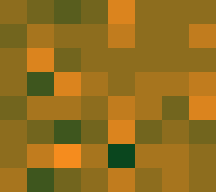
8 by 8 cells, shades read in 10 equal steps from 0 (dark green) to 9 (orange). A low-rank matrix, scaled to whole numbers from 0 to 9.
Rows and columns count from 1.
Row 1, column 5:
8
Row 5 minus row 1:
-1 2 3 1 -1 1 -1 3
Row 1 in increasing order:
3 4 4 5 5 5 5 8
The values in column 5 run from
0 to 8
